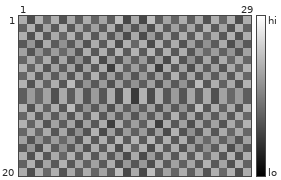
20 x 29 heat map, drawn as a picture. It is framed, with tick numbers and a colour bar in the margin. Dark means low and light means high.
Its left and right halves mirror each other, and so do its top and bottom. Overall the values sit about 50% of the way up the scale. No row or column stands out. The values fall into two levels. There is no overall slope. A checkerboard runs through the table. There is no seam.
